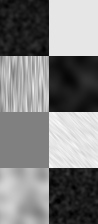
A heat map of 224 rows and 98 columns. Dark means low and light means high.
The table splits into 4 rows of 2 panels. Panel 1,1: very low, blotchy, faint in contrast. Panel 1,2: very high, flat. Panel 2,1: high, streaked downward. Panel 2,2: very low, smooth, faint in contrast. Panel 3,1: middling, flat. Panel 3,2: very high, slanting down to the right, faint in contrast. Panel 4,1: high, smooth. Panel 4,2: very low, blotchy, faint in contrast.
